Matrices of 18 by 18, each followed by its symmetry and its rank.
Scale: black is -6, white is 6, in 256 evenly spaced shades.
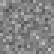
symmetric, full rank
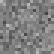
neither, full rank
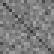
symmetric, full rank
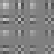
symmetric, rank one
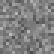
neither, full rank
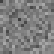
symmetric, full rank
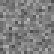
neither, full rank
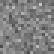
neither, full rank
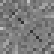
symmetric, full rank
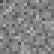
symmetric, full rank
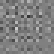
antisymmetric, rank two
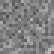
symmetric, full rank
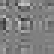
antisymmetric, rank two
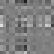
antisymmetric, rank two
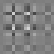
symmetric, rank one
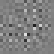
antisymmetric, rank two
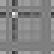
symmetric, rank one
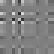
symmetric, rank one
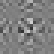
antisymmetric, rank two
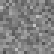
neither, full rank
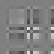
symmetric, rank one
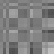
symmetric, rank one
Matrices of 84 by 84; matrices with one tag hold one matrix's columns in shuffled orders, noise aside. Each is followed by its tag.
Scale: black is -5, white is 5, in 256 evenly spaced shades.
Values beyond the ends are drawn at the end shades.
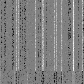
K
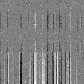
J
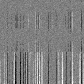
J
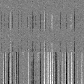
J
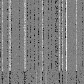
K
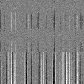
J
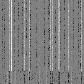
K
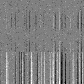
J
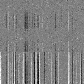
J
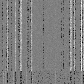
K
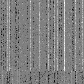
K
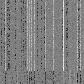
K
